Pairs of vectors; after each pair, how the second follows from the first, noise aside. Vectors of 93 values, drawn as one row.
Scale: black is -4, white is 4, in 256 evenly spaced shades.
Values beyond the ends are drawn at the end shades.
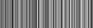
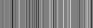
partly zeroed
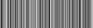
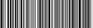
scaled up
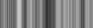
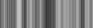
copied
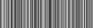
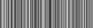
copied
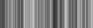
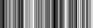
scaled up
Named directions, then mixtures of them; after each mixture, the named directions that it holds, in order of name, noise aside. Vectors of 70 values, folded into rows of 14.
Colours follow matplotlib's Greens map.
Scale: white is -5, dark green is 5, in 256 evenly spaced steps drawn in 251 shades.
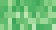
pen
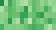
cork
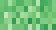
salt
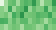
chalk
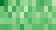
chalk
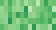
cork, pen, salt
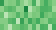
cork, salt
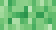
chalk, cork, pen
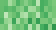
salt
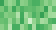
cork, pen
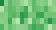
cork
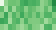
chalk, cork, salt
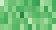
chalk, pen, salt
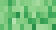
pen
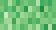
salt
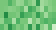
salt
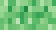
chalk, cork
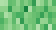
chalk, cork, salt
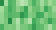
cork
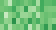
salt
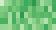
chalk, pen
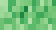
chalk, cork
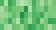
chalk, cork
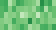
chalk, cork, salt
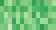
cork, pen, salt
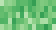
chalk, pen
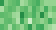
cork, pen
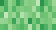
chalk, salt
